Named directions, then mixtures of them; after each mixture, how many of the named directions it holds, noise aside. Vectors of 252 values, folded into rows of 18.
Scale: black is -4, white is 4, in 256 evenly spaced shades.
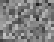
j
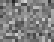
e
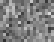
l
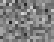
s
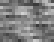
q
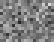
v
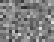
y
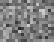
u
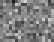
one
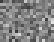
two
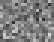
three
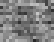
two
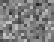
one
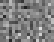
one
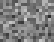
three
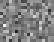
three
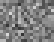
three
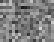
two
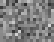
three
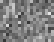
one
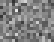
one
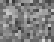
three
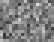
one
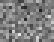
two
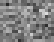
three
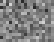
two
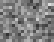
two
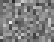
three
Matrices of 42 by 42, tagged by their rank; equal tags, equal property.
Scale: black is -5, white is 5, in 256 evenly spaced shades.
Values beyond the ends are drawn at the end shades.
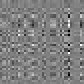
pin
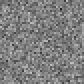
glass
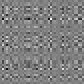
pin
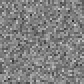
glass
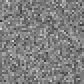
glass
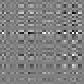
pin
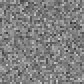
glass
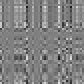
pin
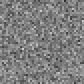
glass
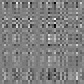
pin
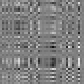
pin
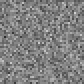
glass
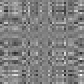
pin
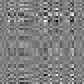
pin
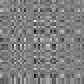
pin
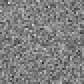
glass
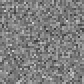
glass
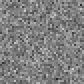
glass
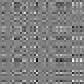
pin
